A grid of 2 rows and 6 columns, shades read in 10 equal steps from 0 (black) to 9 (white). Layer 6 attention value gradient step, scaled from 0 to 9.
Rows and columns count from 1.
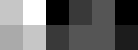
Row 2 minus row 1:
-1 -2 2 1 0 1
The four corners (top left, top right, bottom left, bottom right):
7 0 6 1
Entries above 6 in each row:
2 1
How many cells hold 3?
3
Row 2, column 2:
7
